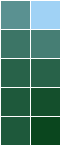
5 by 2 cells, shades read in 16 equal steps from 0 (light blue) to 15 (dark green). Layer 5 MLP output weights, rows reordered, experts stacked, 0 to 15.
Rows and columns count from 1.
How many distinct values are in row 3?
1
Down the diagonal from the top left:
7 9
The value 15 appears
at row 5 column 2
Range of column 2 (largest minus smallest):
15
